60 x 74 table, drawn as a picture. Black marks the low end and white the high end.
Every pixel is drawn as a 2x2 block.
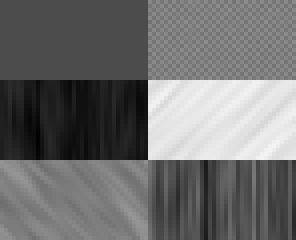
The table splits into 3 rows of 2 panels. Panel 1,1: low, flat. Panel 1,2: middling, checkered, faint in contrast. Panel 2,1: very low, streaked downward, faint in contrast. Panel 2,2: very high, slanting up to the right, faint in contrast. Panel 3,1: middling, slanting down to the right, faint in contrast. Panel 3,2: low, streaked downward.
